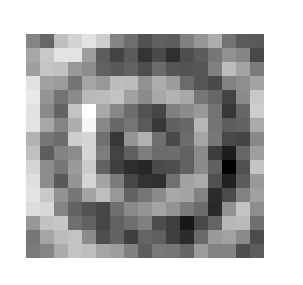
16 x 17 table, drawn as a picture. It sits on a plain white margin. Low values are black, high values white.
Concentric rings centre on the centre. No single row or column stands out from its neighbours. A vertical seam about 30% of the way across splits the table, and the left part is higher.
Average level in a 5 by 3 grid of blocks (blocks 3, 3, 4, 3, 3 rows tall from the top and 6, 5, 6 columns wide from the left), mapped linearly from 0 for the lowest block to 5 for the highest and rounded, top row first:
502
542
401
422
412
